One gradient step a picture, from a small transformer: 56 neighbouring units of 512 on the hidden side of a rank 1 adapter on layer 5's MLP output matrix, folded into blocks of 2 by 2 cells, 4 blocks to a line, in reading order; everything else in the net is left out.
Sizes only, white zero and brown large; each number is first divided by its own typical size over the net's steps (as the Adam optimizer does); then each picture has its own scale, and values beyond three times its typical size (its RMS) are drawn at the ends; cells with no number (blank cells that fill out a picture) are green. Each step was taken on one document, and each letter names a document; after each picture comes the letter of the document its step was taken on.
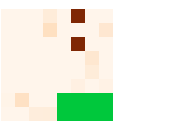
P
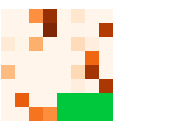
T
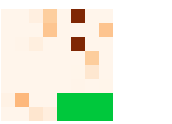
P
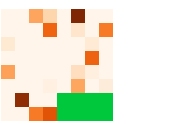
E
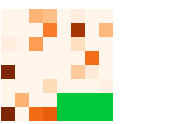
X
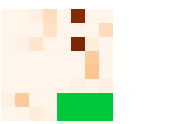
P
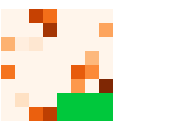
T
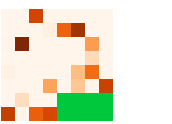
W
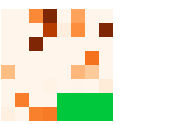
X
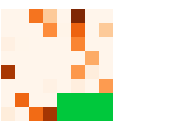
E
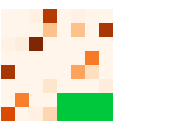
X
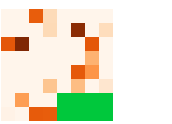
W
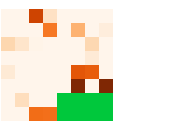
T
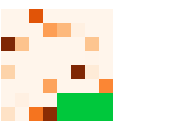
W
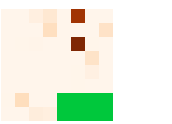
P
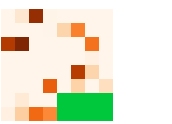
W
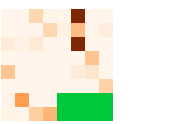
E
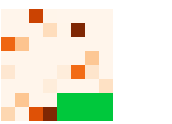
E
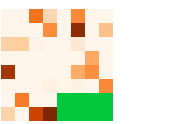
E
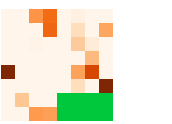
T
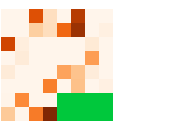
E
